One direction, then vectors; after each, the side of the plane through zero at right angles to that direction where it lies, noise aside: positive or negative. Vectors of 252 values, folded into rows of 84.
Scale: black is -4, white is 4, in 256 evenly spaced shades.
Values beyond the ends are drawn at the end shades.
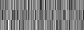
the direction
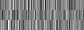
positive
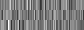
positive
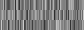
negative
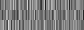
positive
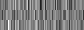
positive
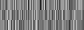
positive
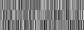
negative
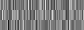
negative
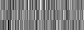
negative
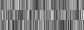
negative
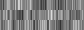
positive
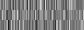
negative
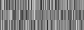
positive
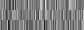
negative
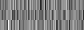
positive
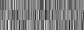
positive
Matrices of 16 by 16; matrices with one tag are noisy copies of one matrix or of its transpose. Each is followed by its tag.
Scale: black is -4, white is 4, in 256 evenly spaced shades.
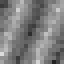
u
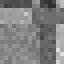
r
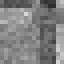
r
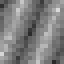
u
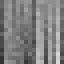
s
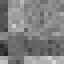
r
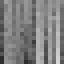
s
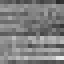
s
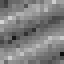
u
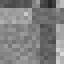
r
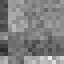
r
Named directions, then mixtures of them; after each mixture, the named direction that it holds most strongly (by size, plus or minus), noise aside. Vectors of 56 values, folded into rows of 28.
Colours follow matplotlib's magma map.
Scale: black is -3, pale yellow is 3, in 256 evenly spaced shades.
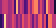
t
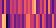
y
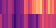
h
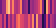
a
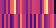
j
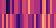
a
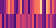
a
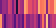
h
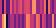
y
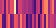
j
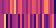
j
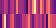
t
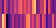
y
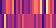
a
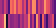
y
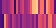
t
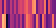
y
